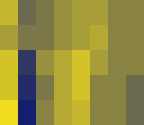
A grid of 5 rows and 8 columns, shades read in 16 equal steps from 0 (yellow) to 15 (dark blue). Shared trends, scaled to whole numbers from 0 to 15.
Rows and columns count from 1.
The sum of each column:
12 59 37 24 17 28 35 39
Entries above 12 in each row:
0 0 1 1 1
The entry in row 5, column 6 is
7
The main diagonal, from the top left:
3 8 6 4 3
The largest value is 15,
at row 5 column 2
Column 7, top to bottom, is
7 7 7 7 7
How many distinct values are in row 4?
6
